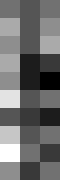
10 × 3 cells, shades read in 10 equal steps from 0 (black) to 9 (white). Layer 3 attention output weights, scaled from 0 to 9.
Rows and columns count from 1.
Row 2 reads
6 3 5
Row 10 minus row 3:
0 -1 -2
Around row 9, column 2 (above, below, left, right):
3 2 9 2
